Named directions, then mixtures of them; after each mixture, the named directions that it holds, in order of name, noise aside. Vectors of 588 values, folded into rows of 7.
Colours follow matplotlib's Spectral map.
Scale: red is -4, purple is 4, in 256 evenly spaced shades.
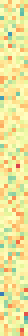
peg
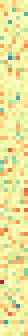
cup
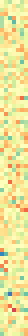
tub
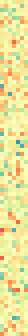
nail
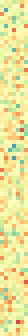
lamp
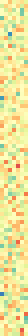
peg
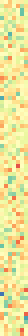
peg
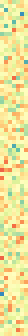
lamp, peg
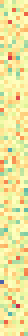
cup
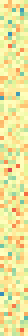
cup, peg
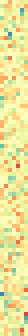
peg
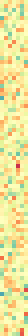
nail, peg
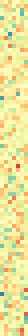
peg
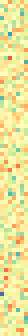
lamp, peg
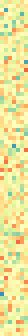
lamp, peg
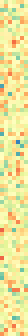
nail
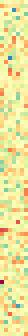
cup, nail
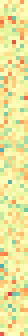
nail, tub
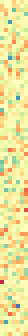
cup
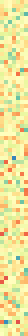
cup, lamp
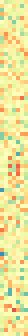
nail, tub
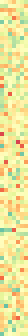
nail, peg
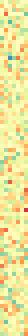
cup, tub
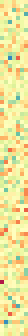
cup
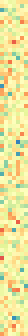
nail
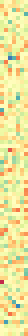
cup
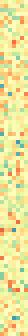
nail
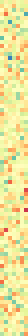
cup, tub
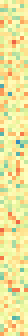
nail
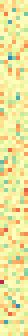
cup
